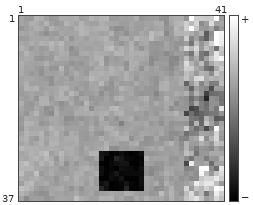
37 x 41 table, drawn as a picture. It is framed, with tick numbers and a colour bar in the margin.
Odd patch: lower, in the bottom middle. Grain: blotchy. Seam: vertical, 80% of the way across, the left part calmer. Ninth with the lowest average: bottom middle.
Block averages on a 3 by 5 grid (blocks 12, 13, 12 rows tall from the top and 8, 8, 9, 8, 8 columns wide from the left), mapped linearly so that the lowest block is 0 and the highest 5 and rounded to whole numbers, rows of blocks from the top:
4 4 4 4 5 / 4 4 4 4 3 / 5 4 0 4 5
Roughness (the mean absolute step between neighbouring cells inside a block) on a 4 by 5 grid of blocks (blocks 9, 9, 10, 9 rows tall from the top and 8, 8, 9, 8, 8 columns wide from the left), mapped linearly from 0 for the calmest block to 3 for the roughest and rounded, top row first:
00003 / 00002 / 00102 / 00103
